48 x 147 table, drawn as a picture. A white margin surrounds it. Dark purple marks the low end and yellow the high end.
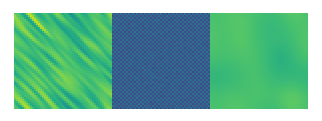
It is made of 1 by 3 panels. Panel 1,1: high, slanting down to the right. Panel 1,2: low, checkered. Panel 1,3: high, smooth, faint in contrast.
